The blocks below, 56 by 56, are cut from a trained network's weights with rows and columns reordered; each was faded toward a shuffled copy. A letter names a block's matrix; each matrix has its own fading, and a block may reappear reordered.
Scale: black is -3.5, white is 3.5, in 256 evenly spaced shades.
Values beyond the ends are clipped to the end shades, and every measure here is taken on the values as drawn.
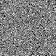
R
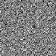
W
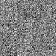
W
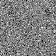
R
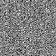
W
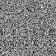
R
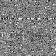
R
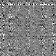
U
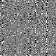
U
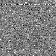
R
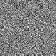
W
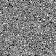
R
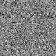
R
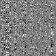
U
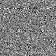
R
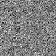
R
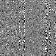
U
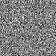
W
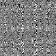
U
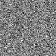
W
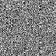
W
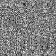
W
